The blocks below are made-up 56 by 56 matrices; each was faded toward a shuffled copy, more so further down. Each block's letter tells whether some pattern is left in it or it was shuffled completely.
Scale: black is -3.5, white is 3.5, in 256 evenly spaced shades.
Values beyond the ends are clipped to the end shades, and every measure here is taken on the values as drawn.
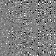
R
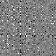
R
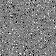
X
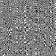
R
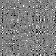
R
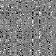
R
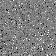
X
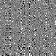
R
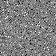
X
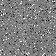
X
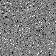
X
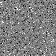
X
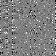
R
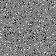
X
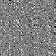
R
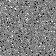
X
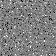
X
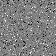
X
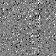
R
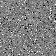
X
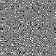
R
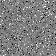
X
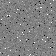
X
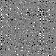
R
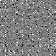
R
